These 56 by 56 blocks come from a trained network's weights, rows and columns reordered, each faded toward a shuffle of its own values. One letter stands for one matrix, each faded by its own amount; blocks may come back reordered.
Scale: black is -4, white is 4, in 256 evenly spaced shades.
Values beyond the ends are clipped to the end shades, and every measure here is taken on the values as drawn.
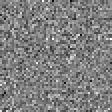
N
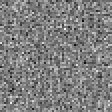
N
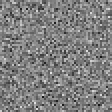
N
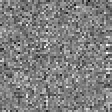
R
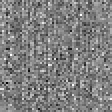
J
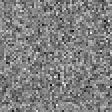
N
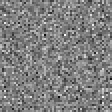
R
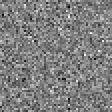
R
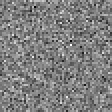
N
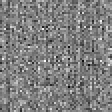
J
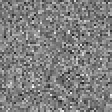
N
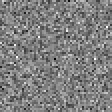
N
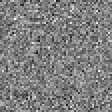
N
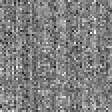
J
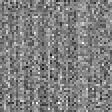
J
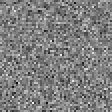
N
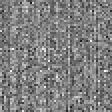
J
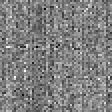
J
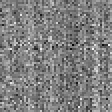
J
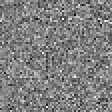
R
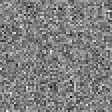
N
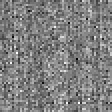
J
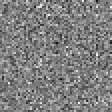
R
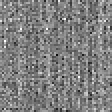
J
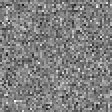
R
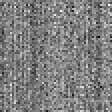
J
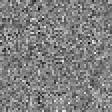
R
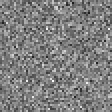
N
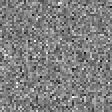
N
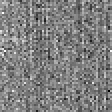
J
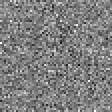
N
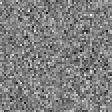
R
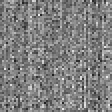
J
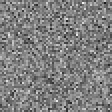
N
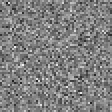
N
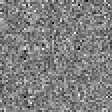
R
